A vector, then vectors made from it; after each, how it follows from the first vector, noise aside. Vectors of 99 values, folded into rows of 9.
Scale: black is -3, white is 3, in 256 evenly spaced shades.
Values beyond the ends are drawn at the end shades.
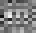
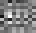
copied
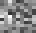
sign-scrambled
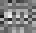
copied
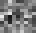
sign-scrambled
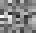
sign-scrambled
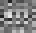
copied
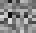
sign-scrambled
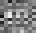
copied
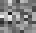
sign-scrambled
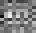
copied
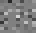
partly zeroed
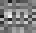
copied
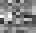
sign-scrambled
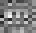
copied
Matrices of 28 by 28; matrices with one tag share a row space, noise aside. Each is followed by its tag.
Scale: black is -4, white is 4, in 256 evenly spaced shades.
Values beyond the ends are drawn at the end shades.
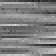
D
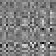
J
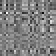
J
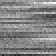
D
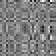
J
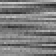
D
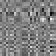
J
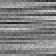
D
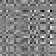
J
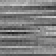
D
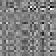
J
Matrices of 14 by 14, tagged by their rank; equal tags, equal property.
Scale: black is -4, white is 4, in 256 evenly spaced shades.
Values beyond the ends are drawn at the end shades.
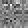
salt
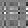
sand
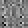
salt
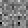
salt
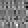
salt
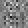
salt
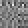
salt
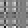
sand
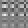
sand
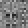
salt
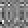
salt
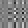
sand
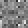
salt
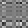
sand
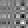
sand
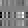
sand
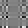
sand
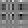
sand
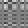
sand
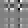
sand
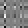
sand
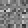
salt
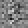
salt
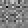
salt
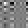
sand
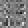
salt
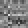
salt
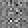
salt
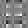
sand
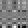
sand
